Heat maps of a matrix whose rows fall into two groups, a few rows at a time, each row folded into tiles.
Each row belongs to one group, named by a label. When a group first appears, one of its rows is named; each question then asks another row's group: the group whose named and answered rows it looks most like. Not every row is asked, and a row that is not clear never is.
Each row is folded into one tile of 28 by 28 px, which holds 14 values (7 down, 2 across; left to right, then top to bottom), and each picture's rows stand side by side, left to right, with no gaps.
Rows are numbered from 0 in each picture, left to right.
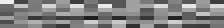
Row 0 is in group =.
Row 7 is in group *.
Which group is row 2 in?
*
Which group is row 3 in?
*
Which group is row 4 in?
*
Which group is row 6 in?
*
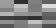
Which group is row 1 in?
*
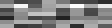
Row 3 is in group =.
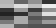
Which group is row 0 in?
=
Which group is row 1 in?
=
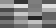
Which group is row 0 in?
=
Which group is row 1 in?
*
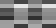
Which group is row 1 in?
=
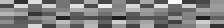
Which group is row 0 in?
*
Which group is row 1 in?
=
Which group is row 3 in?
*
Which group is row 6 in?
=
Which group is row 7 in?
*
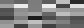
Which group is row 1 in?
*
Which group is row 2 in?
*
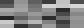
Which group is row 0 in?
*
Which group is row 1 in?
*
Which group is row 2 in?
=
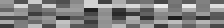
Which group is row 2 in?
*
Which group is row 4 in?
=
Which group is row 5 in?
=
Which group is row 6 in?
*
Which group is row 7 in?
*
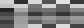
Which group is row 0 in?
=
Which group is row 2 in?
=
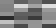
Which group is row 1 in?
=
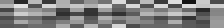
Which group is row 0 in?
=
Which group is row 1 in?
*
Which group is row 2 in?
=
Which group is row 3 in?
=
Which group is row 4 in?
=
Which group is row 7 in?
=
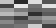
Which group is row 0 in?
*
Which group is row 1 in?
=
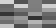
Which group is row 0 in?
=
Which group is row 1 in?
*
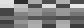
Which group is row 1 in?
*
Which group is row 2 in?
*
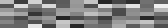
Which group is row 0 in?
*
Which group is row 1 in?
=
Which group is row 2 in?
*
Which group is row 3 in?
*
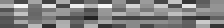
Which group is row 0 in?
=
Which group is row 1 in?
=
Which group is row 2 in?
*
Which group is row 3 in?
=
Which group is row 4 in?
*
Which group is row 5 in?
*
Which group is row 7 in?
*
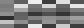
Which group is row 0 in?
*
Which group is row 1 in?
=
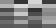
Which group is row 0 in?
=
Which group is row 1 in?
=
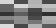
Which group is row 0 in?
=
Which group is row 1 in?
=
